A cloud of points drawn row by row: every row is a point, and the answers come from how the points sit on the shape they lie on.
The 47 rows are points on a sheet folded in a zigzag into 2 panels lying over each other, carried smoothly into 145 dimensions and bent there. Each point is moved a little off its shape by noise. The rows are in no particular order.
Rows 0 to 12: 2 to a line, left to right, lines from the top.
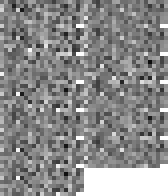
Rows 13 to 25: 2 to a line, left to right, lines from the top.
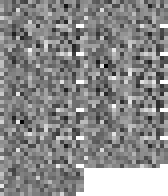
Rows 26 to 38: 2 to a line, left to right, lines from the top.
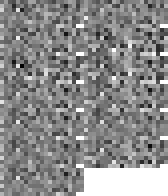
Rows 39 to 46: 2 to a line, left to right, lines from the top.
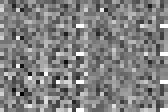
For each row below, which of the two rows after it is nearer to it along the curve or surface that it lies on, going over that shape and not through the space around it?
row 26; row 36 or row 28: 28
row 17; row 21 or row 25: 25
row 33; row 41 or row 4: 4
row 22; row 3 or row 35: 3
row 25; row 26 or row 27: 27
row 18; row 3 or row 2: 2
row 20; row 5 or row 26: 5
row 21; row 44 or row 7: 7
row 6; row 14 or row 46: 14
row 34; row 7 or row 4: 7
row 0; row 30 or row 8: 30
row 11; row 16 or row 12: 12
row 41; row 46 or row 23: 23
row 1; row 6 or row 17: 17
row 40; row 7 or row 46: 7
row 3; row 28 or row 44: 44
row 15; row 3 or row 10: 3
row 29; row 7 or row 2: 2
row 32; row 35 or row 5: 5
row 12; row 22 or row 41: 41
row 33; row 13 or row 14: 13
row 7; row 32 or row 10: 10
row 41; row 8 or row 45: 45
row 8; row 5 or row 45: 5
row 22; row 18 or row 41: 18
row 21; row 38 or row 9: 38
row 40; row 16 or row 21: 21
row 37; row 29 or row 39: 29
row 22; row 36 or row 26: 36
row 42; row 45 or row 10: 45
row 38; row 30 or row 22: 30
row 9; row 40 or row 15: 15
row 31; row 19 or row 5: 5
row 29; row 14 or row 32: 32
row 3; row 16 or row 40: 16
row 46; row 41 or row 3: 3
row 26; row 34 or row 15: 34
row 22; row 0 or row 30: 30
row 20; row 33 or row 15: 15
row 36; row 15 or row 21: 15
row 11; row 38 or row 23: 38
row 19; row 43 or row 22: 43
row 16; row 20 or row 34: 20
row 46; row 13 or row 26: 13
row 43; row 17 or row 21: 21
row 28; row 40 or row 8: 40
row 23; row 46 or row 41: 41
